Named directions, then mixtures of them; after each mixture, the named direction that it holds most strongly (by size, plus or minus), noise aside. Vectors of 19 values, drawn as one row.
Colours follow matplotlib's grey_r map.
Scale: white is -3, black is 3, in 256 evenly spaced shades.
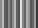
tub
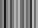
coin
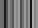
coin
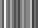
coin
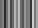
coin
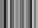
coin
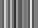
coin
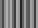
tub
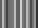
tub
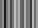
coin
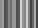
tub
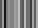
coin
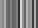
coin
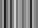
coin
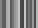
coin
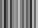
coin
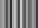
tub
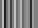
coin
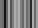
coin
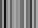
coin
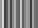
tub
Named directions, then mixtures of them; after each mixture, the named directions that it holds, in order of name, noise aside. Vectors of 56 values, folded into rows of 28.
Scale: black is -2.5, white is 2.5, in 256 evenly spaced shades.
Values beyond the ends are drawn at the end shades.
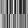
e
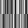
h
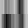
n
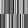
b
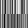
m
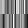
b, h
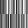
b, e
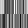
b, h, n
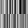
e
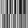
e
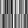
h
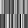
b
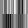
e, n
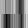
n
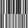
m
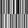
e, m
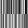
h, m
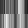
n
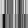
b, h, n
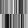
b, n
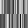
b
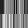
b, h, n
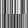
m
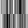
e, n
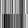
m, n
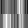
n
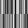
h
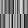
b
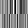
e, m
